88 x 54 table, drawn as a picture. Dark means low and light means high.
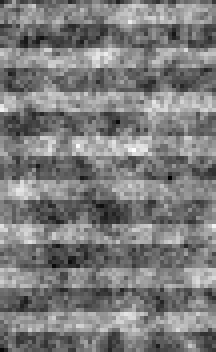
The ninth with the lowest average is the bottom left. Stripes running across repeat 8 times from top to bottom. The grain runs across in streaks.
